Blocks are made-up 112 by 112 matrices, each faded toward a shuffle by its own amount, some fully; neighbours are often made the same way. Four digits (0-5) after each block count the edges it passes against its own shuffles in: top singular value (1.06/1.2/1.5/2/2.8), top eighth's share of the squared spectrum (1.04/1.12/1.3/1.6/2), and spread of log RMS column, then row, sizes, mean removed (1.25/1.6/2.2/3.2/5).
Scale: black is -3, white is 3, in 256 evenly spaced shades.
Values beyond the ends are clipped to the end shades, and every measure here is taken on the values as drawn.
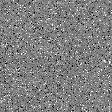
3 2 1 0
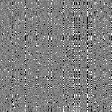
5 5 4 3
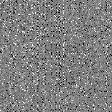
4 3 2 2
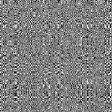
5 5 4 3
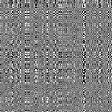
5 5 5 4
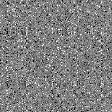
4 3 2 1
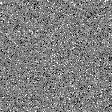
3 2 1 0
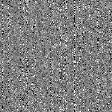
2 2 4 0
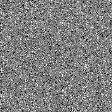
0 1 3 0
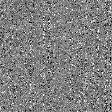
1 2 3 0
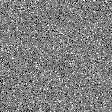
0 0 0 0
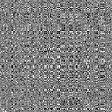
5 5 4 4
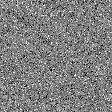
3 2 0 0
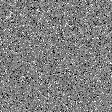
1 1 0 0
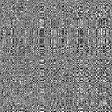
5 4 4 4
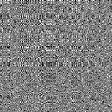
5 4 3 3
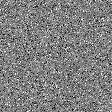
0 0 0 0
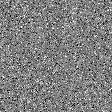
2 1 0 0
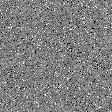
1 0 0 1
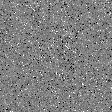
0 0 0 0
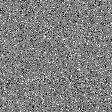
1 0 0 1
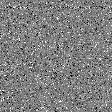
1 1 0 2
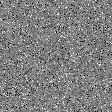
0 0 0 0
